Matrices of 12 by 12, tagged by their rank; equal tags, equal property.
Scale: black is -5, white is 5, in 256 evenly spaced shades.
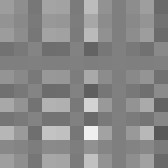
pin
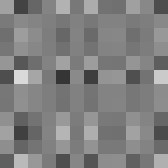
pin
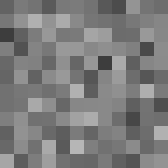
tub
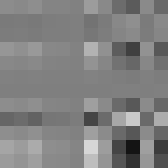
pin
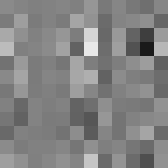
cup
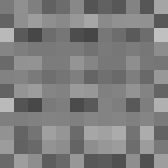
cup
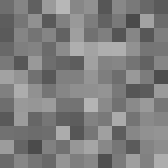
tub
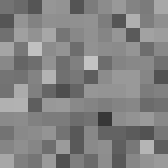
tub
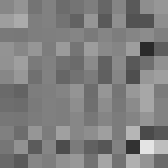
cup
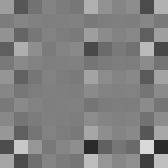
pin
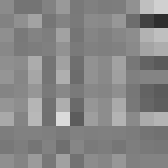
cup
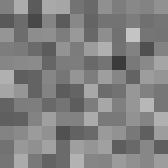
tub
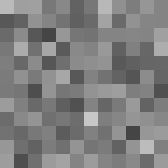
tub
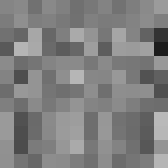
cup
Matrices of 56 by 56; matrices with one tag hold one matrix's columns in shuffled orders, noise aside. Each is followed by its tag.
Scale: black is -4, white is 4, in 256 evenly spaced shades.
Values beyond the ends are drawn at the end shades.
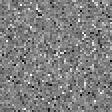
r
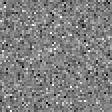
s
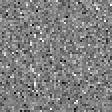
r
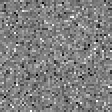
s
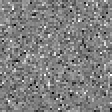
r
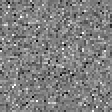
s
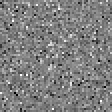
r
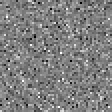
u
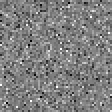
s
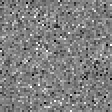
s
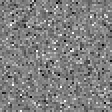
s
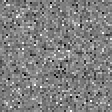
s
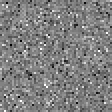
s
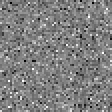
u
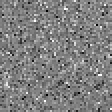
r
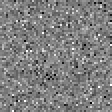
s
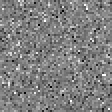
r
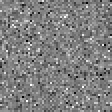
s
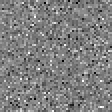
u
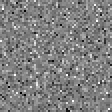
r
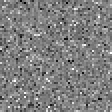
u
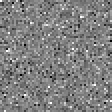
s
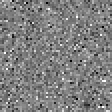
u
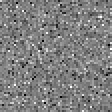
s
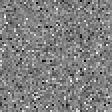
u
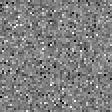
s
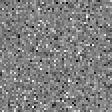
u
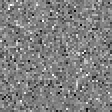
r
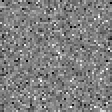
u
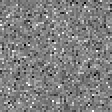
s
